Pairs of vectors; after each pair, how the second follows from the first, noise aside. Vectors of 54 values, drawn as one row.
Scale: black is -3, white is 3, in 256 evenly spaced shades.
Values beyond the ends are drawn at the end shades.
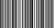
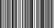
copied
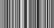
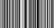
copied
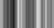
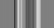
partly zeroed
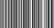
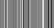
partly zeroed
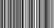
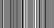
partly zeroed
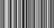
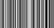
wrapped around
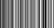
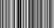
wrapped around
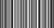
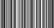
shuffled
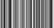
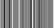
partly zeroed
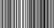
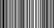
wrapped around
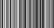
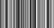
shuffled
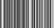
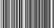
reversed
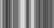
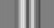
partly zeroed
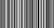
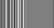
partly zeroed
